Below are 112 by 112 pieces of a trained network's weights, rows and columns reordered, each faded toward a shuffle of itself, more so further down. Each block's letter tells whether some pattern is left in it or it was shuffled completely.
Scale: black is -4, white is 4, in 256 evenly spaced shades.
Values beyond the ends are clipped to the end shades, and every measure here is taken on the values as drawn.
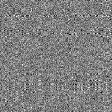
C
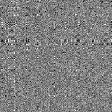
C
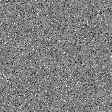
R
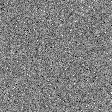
R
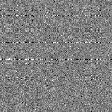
C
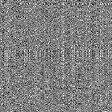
C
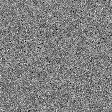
R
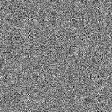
C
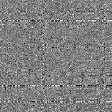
C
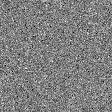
R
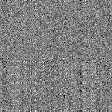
C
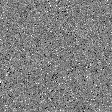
R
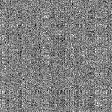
C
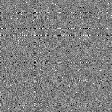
C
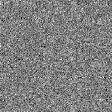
C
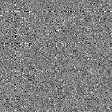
C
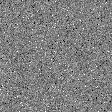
R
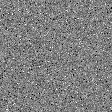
R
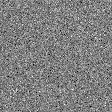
R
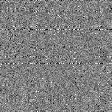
C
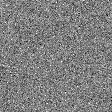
R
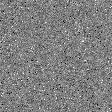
R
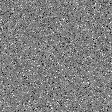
R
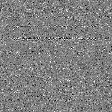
C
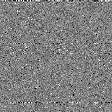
C
